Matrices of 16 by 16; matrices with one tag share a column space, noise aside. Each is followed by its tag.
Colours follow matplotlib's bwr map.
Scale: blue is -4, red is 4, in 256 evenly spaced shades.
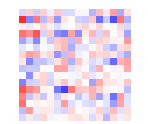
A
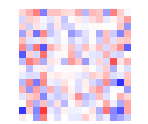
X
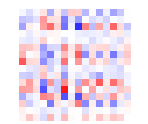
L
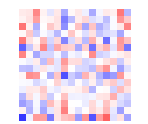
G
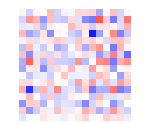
A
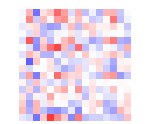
G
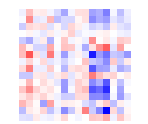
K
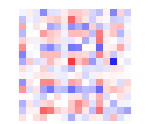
X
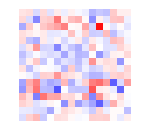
L
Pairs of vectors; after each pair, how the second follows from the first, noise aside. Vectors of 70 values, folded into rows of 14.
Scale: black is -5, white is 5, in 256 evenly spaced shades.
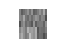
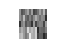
scaled up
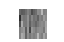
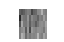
copied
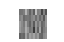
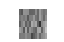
shuffled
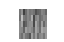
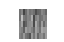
copied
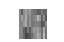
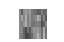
copied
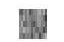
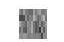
shuffled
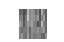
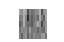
negated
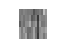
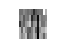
scaled up
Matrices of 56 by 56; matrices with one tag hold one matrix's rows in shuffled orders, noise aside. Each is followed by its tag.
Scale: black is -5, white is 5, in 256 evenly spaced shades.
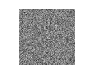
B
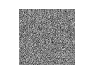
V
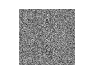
B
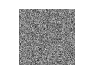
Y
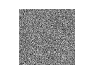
V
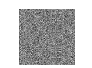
Y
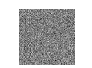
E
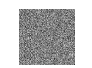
E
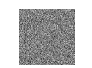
E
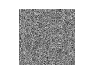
Y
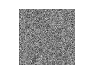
Y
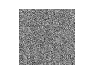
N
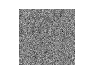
N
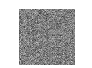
Y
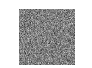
E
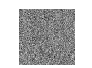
N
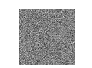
Y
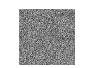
V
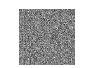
E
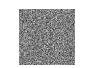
B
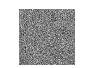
V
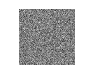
V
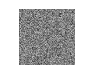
Y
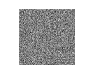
V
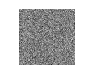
N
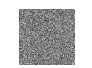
N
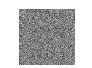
N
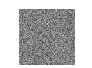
B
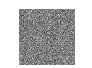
V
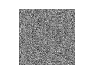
Y
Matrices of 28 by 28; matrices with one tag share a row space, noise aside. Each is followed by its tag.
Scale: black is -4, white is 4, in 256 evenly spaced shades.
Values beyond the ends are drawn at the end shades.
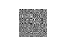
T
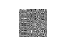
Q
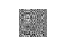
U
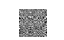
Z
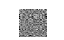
Z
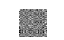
Z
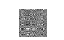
U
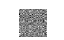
Z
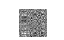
Q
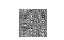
Q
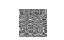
Z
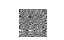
Z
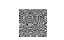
Z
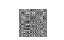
U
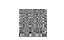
Z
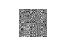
U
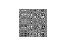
Q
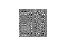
Q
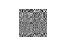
T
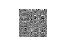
Q
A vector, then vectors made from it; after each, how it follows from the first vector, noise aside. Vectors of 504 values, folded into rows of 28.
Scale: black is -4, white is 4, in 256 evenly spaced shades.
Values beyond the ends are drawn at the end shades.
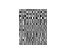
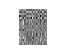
copied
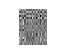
copied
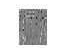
partly zeroed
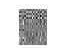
copied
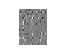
partly zeroed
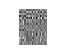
copied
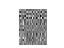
copied
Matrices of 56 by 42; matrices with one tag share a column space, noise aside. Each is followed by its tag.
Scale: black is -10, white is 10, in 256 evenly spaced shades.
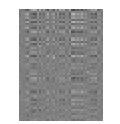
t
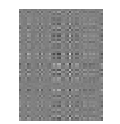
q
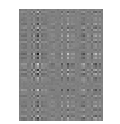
q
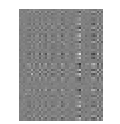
q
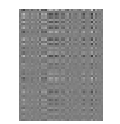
t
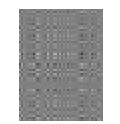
q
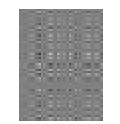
q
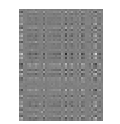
q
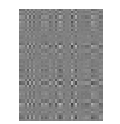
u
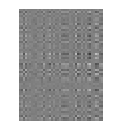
q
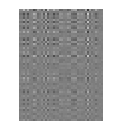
t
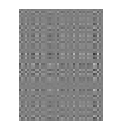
q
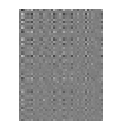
t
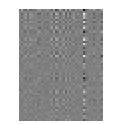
t
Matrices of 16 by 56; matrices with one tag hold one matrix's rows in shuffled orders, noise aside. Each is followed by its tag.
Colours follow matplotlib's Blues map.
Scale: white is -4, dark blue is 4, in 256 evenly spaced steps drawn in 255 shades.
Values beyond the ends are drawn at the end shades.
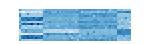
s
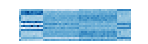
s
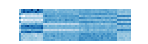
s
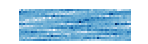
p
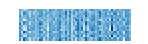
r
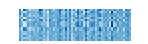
r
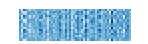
r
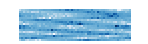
p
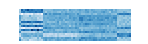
s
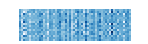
r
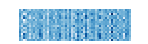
r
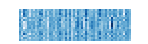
r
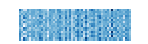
r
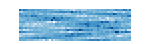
p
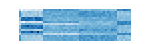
s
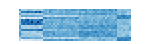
s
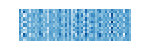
r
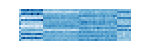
s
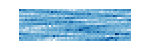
p
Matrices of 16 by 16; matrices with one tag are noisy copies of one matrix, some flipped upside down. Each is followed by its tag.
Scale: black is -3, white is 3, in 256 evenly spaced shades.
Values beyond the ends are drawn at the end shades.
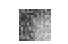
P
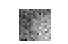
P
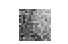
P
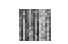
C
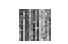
C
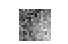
P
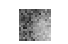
P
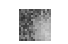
P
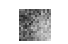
P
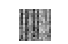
C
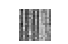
C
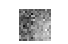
P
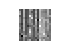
C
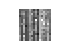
C
